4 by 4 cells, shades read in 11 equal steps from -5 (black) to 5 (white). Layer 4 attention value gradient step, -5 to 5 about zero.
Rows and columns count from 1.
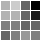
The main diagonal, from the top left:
2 2 -1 0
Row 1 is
2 3 -1 -5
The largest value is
3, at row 1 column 2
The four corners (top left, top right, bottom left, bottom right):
2 -5 -1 0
